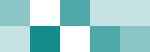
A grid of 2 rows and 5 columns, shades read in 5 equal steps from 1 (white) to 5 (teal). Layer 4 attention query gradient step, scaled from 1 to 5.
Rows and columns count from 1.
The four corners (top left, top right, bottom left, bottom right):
3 2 2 3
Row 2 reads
2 5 1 4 3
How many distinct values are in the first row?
4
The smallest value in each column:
2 1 1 2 2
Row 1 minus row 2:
1 -4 3 -2 -1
